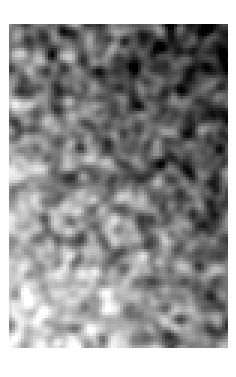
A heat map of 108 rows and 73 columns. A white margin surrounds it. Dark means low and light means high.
There is an overall slope up to the bottom left. The ninth with the highest average is the bottom left. On average the colour sits 50% of the way up the scale. The ninth with the lowest average is the top right. No row or column stands out. Neither half mirrors the other. No regular stripes run through it. The texture is blotchy.
